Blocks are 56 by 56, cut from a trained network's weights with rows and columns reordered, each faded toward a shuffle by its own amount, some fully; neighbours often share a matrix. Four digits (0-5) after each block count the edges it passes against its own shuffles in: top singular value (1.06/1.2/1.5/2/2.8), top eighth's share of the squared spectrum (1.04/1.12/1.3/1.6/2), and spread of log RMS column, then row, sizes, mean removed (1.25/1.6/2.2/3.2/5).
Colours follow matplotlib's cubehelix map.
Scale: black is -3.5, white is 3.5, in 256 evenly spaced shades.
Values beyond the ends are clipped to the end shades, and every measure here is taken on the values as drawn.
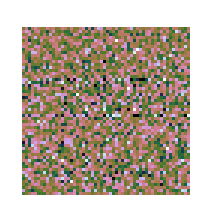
3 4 1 2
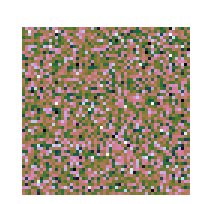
2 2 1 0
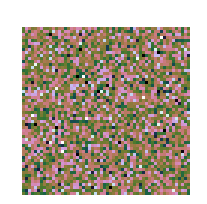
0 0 0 0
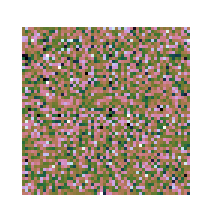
3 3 1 1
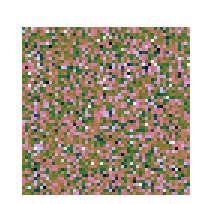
2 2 1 1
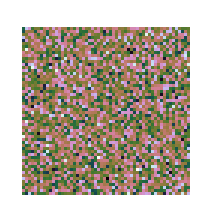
0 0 0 0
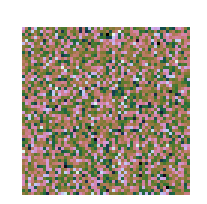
3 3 1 1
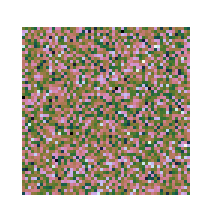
0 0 0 0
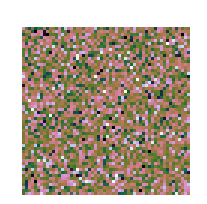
0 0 0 0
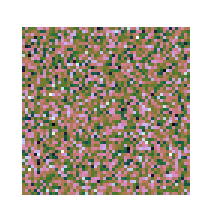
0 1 0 0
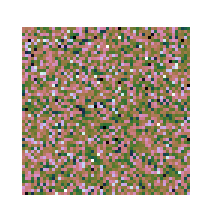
0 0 0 0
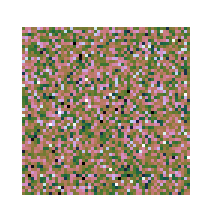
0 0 0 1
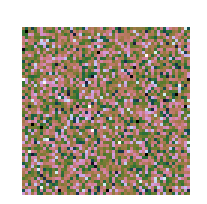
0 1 0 0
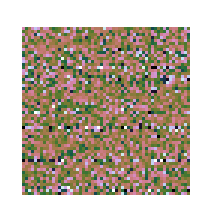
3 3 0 3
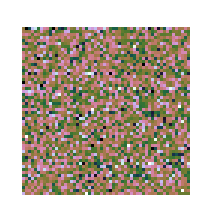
1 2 0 2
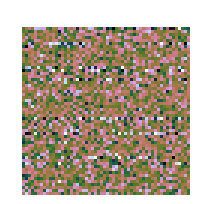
2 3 0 3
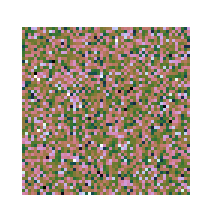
0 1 0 0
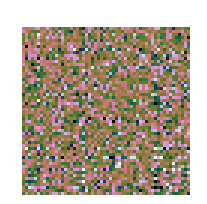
3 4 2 2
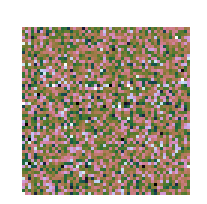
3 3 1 1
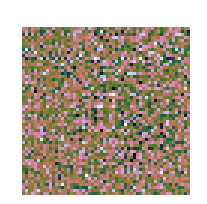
3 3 1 1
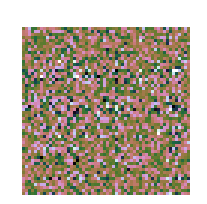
3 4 2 2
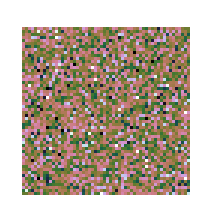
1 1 0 0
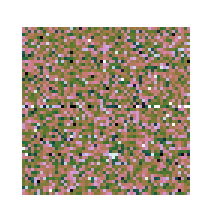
2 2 0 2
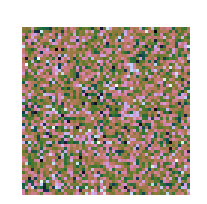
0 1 0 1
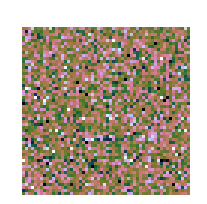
1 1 0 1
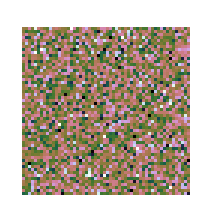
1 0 0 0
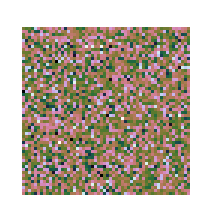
1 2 0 1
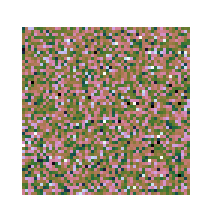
1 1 0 1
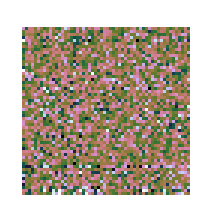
2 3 0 2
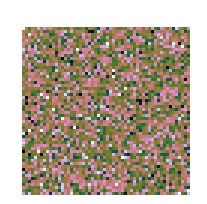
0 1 0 0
